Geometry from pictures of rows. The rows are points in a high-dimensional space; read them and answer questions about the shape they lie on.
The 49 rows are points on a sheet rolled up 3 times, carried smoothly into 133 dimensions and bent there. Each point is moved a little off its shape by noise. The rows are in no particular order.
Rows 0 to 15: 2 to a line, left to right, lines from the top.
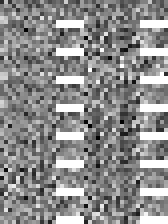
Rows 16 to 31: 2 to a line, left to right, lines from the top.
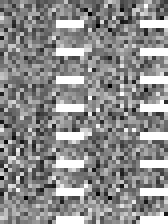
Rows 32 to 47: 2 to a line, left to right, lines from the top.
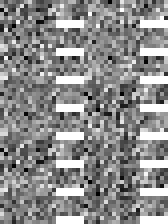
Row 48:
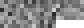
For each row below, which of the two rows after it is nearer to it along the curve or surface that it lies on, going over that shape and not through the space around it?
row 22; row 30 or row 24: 24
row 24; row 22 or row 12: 22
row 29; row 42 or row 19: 19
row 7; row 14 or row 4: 14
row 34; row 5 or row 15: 5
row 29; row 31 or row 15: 31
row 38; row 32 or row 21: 21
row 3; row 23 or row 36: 23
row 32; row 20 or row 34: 34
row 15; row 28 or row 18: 28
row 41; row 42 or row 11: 42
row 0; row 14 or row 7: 14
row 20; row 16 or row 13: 13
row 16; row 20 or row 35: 35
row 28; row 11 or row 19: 11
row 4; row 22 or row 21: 21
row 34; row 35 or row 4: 4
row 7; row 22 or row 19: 22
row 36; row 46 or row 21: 21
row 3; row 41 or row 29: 41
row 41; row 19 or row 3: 3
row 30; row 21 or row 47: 21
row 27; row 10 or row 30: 30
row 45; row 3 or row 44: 3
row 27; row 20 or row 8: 8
